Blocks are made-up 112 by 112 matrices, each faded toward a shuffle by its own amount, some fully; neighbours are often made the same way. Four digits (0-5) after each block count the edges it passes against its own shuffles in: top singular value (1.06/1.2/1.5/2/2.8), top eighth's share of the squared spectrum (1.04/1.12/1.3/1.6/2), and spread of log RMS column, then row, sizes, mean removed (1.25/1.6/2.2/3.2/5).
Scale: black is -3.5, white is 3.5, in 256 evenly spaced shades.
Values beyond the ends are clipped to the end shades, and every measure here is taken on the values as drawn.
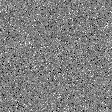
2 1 0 0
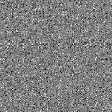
4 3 2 2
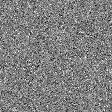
0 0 0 0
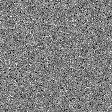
0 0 0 0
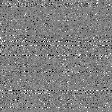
2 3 2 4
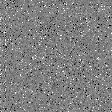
3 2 1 0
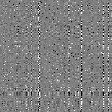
5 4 3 2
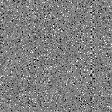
4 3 2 1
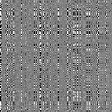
5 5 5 3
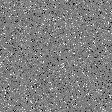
0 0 0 0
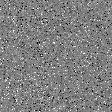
3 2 1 0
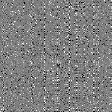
5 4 3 2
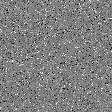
0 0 0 0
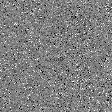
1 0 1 0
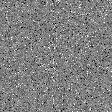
1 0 0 0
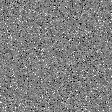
0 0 0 0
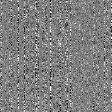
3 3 4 0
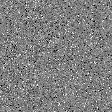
0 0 1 0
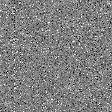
1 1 2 0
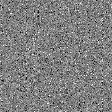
1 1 2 0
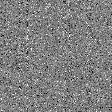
1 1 2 0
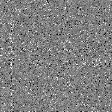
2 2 2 2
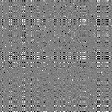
5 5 4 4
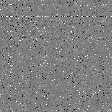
4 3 1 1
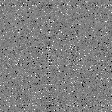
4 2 1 1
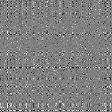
5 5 3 3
